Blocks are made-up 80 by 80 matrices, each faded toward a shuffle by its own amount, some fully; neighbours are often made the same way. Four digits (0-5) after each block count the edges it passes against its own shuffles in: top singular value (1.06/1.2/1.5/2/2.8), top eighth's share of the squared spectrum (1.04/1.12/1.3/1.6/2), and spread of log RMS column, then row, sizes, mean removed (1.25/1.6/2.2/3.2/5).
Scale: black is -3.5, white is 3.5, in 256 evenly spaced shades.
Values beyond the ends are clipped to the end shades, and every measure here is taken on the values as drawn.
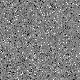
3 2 0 0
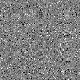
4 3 1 1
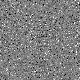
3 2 0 0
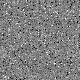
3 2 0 0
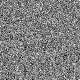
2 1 0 0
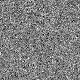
0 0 0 0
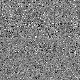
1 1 0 2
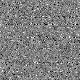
1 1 0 2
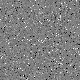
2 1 0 0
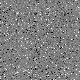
2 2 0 0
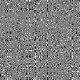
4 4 2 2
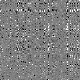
4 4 3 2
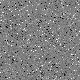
0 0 0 0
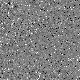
2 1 0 0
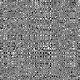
4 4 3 3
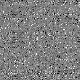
4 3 1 2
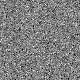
0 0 0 0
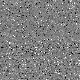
1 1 0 1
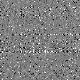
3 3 2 2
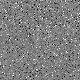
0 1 0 0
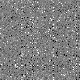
4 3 2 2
